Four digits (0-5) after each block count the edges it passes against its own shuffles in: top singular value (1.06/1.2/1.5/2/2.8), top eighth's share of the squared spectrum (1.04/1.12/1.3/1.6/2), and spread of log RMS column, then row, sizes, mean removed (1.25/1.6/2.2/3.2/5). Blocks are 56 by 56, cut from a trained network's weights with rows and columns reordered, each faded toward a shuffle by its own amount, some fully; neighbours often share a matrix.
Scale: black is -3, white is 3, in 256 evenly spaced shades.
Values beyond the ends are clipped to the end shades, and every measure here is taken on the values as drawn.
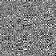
3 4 2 2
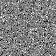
0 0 0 0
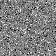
0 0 0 0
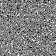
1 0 0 0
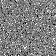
0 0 0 0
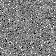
0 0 0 0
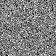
0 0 0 0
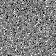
0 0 0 0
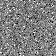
1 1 0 0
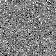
1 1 0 0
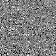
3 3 1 1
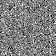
1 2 0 1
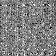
2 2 0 2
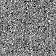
1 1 0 1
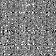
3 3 0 2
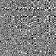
3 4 2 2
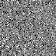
2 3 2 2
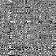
3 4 2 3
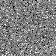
1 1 0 0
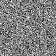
2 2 0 0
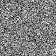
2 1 0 0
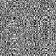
4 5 3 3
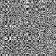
4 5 3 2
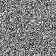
2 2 0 0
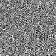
3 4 1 1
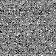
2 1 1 0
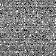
2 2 2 0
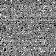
2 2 1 0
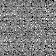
2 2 2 0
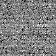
3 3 2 0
